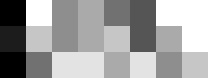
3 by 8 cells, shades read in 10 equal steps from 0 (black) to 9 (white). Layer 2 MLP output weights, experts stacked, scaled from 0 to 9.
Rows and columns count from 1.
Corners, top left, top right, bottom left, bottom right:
0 9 0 7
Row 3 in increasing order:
0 4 5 6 7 8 8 8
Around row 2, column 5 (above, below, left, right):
4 6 6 3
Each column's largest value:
1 9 8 8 7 8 9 9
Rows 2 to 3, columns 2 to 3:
7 5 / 4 8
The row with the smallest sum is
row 2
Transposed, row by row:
0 1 0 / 9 7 4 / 5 5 8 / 6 6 8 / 4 7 6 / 3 3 8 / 9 6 5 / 9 9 7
